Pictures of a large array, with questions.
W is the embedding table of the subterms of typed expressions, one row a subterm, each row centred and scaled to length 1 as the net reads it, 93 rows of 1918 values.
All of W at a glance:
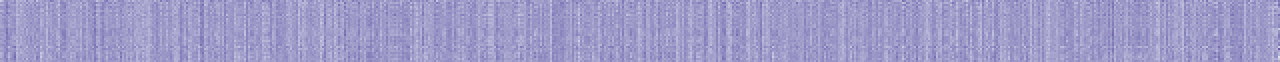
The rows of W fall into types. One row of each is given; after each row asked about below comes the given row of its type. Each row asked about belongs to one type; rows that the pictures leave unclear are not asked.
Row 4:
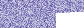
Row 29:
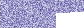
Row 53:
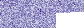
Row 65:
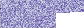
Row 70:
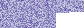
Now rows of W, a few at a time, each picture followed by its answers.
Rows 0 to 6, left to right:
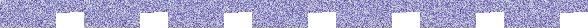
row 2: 4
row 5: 4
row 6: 65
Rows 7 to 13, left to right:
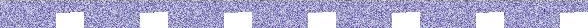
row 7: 65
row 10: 4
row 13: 53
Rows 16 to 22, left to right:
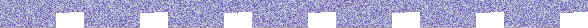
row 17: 65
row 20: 53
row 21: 29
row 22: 29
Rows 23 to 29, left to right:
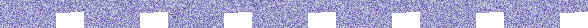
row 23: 29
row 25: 65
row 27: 29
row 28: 70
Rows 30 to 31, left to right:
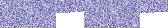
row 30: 29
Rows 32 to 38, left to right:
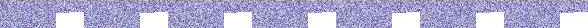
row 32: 70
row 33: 29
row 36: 65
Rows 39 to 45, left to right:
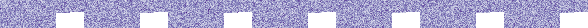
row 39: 65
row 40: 70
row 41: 4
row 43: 4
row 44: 53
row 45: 4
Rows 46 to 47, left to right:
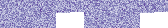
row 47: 53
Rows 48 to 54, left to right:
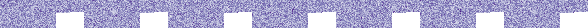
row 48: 53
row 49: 4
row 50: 4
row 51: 4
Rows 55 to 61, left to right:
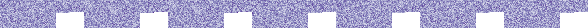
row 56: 65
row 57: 65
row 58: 53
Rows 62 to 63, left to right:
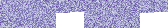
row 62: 29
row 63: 4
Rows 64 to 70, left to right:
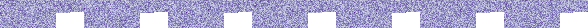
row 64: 53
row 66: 29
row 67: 53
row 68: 29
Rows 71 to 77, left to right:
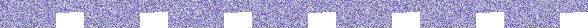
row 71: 70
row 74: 4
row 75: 29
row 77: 65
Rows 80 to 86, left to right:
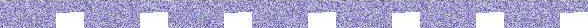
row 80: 65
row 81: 70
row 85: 70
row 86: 70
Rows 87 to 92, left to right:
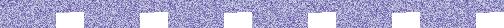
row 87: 53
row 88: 4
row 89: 70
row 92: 70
